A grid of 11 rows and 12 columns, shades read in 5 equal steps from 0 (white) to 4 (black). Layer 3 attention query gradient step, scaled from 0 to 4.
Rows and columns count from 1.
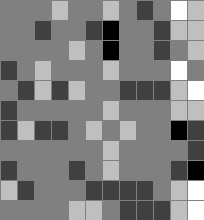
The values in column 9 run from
2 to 3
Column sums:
25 23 22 23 20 22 22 24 26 26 16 16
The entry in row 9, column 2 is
2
